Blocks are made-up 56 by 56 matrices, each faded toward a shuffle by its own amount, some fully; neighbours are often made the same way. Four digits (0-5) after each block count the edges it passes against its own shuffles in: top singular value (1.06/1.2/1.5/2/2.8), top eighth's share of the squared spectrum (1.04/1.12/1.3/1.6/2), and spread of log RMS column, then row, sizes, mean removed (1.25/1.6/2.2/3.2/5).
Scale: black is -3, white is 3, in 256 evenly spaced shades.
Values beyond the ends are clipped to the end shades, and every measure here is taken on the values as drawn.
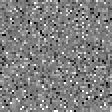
0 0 0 0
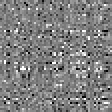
4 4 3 3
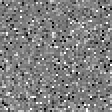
0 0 0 0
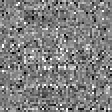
4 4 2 2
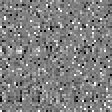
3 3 1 1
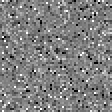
2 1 0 0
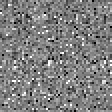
3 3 1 1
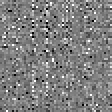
4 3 2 1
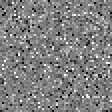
2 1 0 0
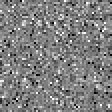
3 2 0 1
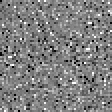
2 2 0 0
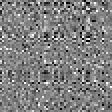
4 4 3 2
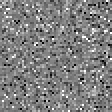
3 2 1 0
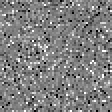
1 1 0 0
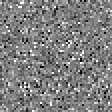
3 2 0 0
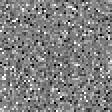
1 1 0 0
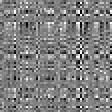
5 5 4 4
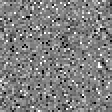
3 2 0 0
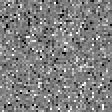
1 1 0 0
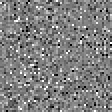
3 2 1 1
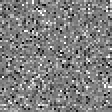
2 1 1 0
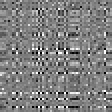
5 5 3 3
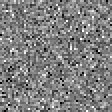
0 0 0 0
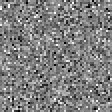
2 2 1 0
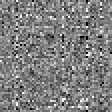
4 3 3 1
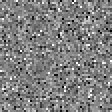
1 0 0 0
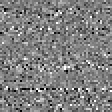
2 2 0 3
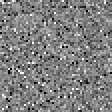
0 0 0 0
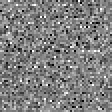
1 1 0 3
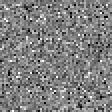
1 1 0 2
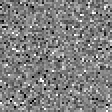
0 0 0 0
